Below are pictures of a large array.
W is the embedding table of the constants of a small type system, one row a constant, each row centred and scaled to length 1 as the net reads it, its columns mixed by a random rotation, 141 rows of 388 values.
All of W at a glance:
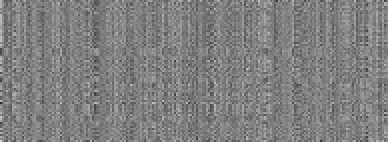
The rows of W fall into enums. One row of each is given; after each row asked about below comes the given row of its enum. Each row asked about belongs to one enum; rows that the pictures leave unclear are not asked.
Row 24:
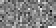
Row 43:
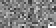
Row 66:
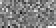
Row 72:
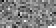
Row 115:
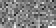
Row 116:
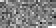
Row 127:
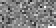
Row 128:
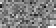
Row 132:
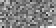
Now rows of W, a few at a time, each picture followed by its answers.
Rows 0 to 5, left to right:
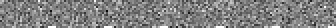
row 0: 24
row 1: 24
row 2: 132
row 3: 66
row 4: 132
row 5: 127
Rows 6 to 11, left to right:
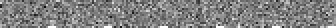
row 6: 128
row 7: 116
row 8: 66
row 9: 43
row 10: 115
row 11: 132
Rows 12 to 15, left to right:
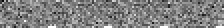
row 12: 72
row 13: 116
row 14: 116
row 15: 128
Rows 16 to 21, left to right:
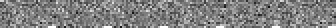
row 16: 116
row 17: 66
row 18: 66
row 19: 116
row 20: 128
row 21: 116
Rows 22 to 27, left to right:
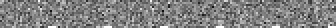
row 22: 24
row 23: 132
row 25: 128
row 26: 116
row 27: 43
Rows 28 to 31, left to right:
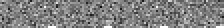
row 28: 127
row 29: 128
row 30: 127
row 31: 116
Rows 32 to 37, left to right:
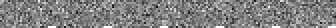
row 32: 24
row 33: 66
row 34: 128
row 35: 66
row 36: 127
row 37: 116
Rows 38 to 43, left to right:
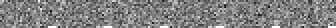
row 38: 24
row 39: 132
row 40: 116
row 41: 132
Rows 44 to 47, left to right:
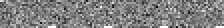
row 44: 116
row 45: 127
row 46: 128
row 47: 66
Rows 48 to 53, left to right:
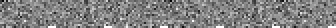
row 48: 72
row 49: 43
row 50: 115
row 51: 72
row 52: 43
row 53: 72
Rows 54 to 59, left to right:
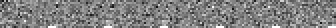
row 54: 72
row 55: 128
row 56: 128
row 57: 127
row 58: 127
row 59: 116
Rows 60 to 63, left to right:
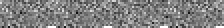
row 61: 66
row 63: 66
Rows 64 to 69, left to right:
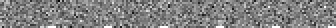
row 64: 132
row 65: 72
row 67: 128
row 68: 127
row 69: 127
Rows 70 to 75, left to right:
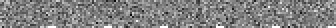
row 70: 132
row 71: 116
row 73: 43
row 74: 127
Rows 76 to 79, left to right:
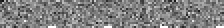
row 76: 72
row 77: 116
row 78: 43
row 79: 72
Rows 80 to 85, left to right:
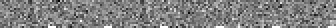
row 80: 43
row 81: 72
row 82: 43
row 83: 66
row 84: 115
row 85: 128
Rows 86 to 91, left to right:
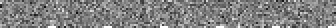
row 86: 128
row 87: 66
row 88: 43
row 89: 116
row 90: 115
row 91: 72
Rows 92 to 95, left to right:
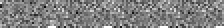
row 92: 128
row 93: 66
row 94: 66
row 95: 66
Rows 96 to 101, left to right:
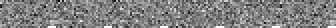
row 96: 128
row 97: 72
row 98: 72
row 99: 66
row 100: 116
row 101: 128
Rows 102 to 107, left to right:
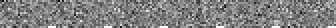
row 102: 72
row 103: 72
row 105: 43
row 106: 128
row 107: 66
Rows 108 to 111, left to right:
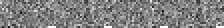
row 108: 66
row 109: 43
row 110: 24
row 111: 43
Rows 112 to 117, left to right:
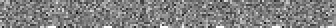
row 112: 132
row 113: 66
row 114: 43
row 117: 132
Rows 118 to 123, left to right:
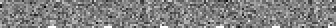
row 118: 128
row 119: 116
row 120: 43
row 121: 116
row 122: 72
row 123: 43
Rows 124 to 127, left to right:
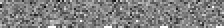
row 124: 128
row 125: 72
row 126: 72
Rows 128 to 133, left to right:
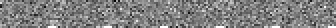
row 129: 132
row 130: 72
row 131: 66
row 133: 127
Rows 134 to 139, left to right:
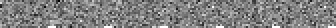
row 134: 128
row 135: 72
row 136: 132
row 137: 127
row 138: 43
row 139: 127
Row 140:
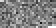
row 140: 116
